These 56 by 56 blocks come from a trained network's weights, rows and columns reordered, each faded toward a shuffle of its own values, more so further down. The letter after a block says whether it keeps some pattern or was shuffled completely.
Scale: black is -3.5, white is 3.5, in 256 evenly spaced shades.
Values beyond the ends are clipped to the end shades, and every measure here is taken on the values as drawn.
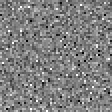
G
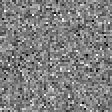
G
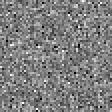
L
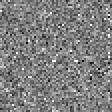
L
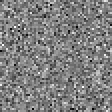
L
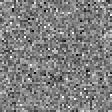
G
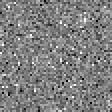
G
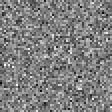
G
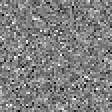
G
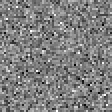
G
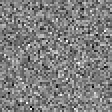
L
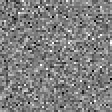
G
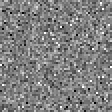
G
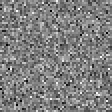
L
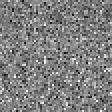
G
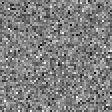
G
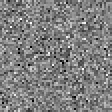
L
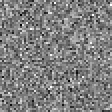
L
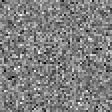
L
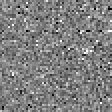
L
